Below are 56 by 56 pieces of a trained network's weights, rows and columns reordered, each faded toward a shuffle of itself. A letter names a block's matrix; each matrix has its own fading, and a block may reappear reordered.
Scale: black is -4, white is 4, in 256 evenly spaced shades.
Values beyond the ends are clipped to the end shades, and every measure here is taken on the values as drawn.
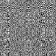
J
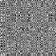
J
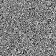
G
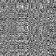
J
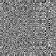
J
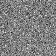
G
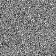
G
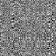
J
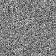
G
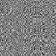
J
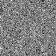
G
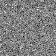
G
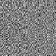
J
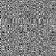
J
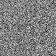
G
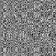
J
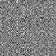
J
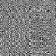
J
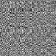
J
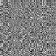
J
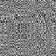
J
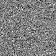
G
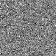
G
